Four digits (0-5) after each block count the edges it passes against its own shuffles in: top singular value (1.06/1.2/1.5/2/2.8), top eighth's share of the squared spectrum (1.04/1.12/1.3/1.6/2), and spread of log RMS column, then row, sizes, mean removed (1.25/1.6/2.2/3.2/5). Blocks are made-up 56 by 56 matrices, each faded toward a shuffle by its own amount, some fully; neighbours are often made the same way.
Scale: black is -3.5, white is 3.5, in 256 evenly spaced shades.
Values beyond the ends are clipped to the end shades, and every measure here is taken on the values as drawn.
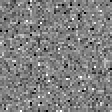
2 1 0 0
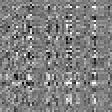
4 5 4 3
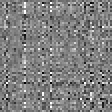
4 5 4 3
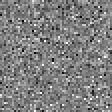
2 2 1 0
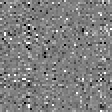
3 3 2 2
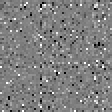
3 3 1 1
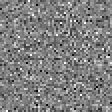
3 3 1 1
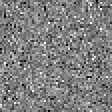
2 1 0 0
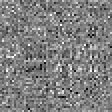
3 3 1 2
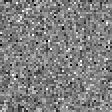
1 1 0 0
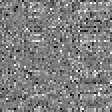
4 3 2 2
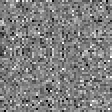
4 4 2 2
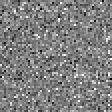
2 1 0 0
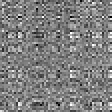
4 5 3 3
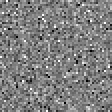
2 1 0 0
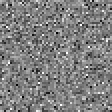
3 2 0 1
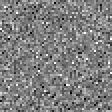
2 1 0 0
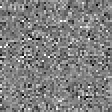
4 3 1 2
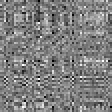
4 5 3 3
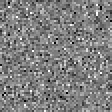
0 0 0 0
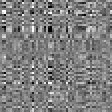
5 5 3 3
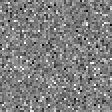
0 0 0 0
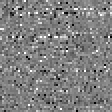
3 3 0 2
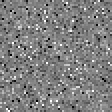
1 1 0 0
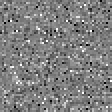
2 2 0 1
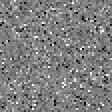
1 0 0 0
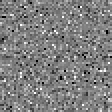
3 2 0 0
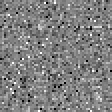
3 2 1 1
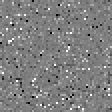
1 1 0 0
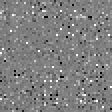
1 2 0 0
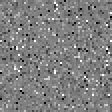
1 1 0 0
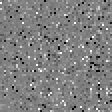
1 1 1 0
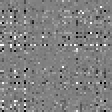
3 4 2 3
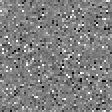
0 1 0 0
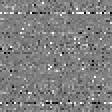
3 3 0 2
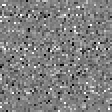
1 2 0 2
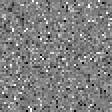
0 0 0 0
